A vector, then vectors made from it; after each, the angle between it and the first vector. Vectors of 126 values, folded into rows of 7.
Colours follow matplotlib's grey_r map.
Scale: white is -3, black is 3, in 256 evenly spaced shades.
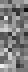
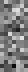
partly opposed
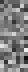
orthogonal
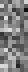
nearly parallel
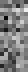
nearly opposite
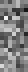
nearly parallel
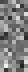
partly aligned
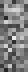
partly opposed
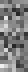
nearly parallel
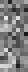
nearly parallel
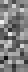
orthogonal
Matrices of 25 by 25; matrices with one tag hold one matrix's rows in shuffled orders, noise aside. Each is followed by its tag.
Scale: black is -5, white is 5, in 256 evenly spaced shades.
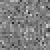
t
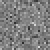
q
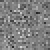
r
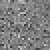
r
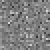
t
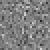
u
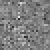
r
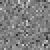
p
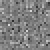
t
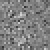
r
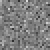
t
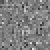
u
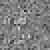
r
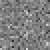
t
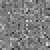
t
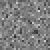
q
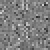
p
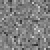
q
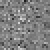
r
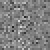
r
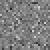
q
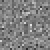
u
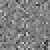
p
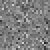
p
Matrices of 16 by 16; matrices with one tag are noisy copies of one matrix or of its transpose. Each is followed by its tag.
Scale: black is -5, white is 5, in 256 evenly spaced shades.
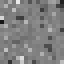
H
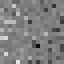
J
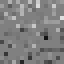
J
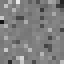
H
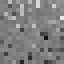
J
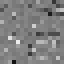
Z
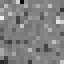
H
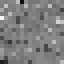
H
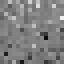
J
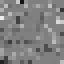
H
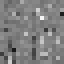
Z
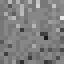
J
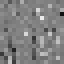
Z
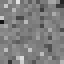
H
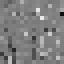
Z
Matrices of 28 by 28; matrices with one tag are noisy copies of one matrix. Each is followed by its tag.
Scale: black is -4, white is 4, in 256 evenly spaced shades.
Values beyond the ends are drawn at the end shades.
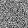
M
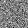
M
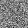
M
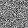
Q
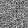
Q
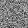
M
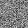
Q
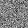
Q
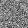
M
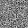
Q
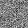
Q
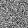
M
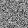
M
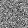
M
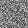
M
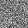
M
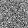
M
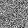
Q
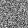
M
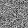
Q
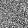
M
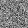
M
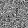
Q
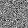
Q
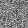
Q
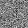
Q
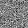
Q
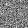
Q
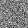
M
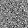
M
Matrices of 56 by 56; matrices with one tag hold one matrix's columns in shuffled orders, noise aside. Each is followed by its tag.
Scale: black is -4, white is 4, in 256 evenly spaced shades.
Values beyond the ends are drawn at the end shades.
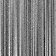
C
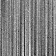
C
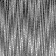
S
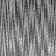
S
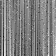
C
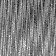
S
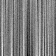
C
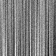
C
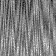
S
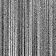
C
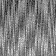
S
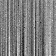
C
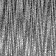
S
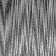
S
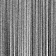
C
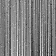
C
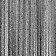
C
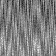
S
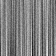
C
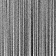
C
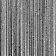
C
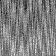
S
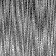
S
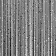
C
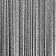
C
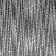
S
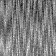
S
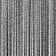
C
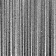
C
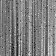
C
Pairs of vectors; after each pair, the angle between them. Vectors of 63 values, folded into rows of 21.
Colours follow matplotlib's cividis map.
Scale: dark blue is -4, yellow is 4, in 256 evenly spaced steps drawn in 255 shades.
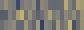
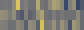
nearly opposite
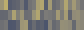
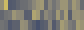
nearly parallel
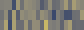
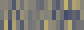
nearly parallel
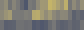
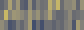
partly aligned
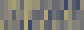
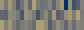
partly aligned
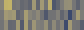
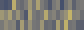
partly opposed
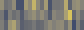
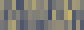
nearly parallel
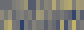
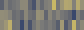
nearly parallel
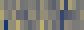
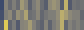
nearly opposite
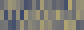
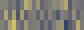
nearly opposite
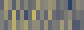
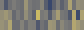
partly opposed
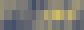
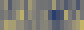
partly opposed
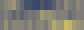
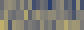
partly aligned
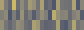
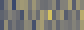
partly opposed
